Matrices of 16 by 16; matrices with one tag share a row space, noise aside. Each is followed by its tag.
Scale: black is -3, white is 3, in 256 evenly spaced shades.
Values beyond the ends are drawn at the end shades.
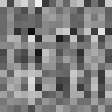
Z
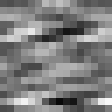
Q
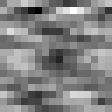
Q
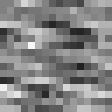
Q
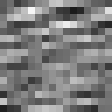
Q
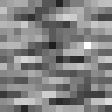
Q
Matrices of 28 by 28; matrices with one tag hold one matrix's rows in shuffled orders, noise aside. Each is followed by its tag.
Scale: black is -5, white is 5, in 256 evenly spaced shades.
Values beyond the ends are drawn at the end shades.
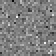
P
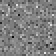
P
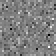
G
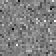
P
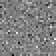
P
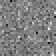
G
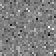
G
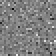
P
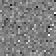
G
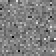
P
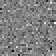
P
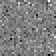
G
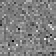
P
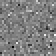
P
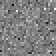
P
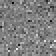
P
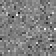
P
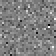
G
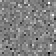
G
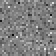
P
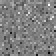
G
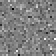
P
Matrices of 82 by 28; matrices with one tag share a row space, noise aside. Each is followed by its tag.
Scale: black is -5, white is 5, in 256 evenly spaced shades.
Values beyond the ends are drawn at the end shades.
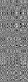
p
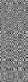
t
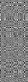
t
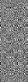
t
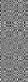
t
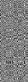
t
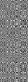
p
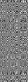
p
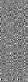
t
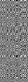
p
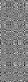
t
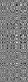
p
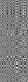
p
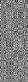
t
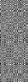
t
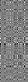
t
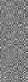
t
